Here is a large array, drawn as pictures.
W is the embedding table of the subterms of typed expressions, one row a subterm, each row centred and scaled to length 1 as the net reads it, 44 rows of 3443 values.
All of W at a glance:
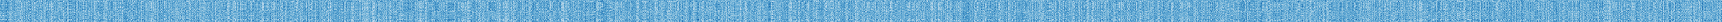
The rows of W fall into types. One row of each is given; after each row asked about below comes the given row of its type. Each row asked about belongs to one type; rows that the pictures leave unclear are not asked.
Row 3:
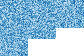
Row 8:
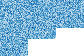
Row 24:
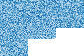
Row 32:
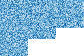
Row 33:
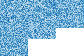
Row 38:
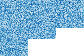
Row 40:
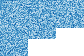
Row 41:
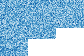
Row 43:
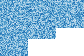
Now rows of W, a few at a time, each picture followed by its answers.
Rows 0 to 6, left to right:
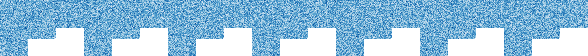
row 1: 24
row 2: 43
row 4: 40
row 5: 8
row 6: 32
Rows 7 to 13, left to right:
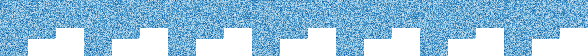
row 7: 40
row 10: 40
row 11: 43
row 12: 8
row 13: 32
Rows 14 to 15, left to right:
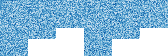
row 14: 40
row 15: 38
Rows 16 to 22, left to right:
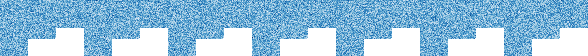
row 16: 43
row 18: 8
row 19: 8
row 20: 40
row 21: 41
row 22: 33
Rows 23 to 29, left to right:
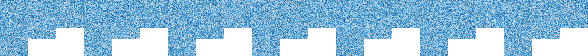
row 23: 3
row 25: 41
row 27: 33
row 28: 43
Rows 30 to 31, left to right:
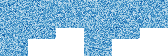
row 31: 38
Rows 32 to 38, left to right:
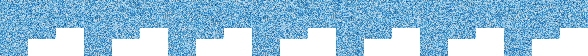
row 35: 33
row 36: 32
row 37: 43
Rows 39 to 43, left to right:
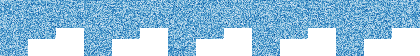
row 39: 38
